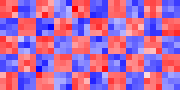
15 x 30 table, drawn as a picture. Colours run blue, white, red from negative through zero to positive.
On average the colour sits 50% of the way up the scale. The values fall into two levels. There is no overall slope. A checkerboard runs through the table.
